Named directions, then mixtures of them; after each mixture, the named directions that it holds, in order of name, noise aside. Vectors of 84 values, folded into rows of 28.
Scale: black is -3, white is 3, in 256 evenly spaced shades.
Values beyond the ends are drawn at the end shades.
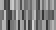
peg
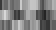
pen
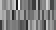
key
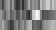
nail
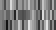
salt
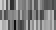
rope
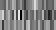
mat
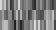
key, rope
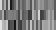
nail, rope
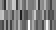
key, mat, salt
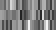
mat, salt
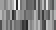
key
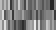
key, mat, rope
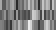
nail, salt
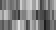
pen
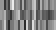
mat, peg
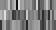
key, pen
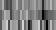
peg, pen, salt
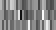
mat, pen, salt
